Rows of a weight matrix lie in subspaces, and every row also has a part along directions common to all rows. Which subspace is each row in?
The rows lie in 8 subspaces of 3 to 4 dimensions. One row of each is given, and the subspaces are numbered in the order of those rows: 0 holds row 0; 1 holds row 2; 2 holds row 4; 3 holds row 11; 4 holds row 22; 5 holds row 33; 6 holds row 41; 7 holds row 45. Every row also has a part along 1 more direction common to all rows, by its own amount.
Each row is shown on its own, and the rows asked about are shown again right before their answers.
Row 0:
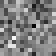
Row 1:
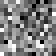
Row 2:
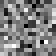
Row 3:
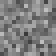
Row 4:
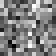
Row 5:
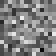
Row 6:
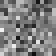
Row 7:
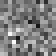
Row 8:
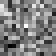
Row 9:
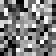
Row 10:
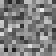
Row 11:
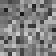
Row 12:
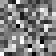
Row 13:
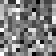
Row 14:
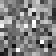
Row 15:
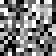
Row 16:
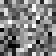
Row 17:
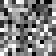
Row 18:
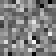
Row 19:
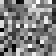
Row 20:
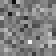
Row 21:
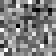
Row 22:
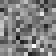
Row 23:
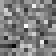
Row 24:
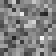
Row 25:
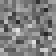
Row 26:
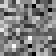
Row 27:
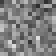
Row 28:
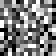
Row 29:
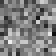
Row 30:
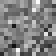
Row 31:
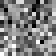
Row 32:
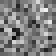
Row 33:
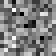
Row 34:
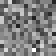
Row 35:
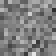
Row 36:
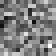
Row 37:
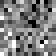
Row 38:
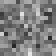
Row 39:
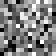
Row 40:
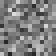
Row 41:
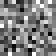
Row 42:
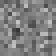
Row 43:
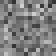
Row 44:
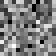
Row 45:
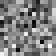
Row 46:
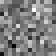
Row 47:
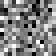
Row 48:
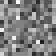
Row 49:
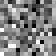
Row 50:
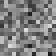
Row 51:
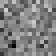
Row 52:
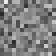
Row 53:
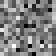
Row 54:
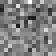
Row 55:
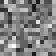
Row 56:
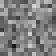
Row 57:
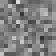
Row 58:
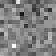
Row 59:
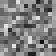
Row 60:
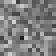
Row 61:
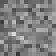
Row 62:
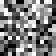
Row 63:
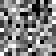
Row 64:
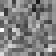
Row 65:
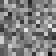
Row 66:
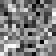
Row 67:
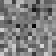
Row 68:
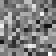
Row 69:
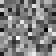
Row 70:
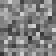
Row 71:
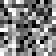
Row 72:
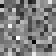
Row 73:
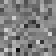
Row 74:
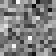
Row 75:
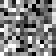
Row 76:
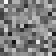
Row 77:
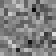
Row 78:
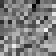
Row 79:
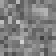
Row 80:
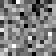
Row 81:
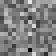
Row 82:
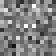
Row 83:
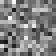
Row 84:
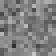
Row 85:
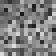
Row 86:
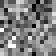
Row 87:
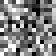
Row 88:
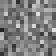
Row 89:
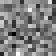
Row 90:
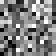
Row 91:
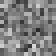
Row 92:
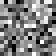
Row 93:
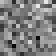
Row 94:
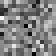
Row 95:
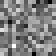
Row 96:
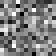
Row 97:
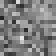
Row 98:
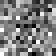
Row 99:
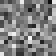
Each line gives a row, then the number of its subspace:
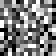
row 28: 4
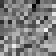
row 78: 3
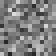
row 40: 5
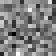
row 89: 3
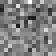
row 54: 1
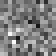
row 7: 0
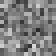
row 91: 7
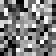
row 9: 2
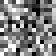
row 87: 3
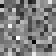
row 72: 6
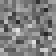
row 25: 0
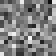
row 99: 3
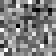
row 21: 1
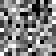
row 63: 2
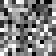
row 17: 6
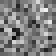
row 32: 0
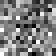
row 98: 4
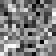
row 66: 1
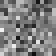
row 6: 4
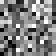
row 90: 2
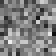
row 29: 7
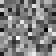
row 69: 6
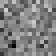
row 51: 0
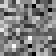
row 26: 7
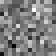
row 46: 2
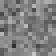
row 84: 6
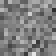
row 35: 4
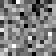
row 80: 6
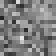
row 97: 5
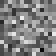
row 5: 3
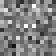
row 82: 1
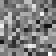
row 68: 4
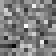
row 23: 1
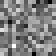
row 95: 6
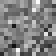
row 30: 3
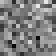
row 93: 2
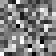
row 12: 5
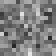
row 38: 6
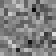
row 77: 2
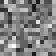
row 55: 4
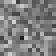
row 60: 5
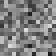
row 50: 4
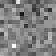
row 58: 6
